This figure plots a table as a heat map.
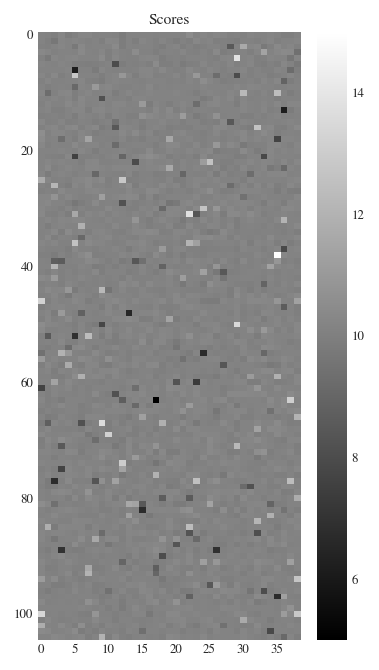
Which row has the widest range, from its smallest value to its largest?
63
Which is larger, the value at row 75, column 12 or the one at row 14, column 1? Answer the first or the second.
the first
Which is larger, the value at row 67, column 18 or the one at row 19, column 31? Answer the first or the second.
the first
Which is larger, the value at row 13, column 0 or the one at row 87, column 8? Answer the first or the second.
the second
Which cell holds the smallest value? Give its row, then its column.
63, 17
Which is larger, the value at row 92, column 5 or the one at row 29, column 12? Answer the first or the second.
the first
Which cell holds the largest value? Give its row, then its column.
38, 35
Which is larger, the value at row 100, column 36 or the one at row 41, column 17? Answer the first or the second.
the first
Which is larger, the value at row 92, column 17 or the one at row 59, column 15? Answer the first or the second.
the second
